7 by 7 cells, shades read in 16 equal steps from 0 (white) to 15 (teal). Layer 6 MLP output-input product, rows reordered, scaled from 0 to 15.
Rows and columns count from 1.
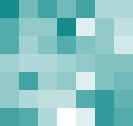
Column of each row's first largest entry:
1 4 1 6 2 6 6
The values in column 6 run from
5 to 13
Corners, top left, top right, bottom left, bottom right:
15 5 12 11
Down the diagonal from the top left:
15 7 8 6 2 13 11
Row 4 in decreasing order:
8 8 7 6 6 5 5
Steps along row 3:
down up up down down down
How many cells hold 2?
3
